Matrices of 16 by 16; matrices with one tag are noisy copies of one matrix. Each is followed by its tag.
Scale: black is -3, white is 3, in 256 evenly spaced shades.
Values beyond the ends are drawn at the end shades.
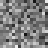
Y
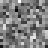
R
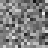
Y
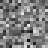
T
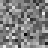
Y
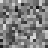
R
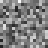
R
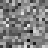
T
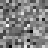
T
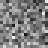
Y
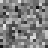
R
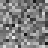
Y
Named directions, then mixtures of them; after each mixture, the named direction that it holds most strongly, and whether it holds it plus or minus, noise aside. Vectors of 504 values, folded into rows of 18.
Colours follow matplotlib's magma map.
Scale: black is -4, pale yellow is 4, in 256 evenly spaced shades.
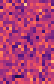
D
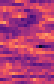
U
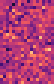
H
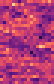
U, minus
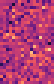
H, plus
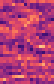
U, minus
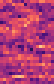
U, minus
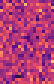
D, plus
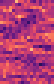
U, plus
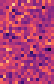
H, minus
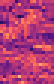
U, minus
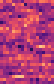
U, minus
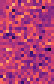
H, minus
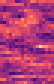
U, minus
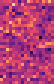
H, minus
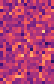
D, minus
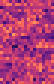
D, plus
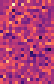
H, minus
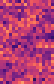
D, plus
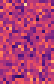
D, plus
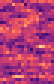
U, minus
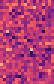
H, minus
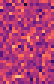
D, minus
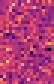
H, minus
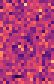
D, plus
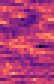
U, plus
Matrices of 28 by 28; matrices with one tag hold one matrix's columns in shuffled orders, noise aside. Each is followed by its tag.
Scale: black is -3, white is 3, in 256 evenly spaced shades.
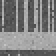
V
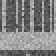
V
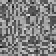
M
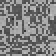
M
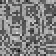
M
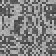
M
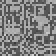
M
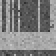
V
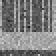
V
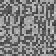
M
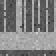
V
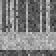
V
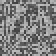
M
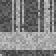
V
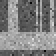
V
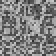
M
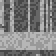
V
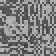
M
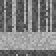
V
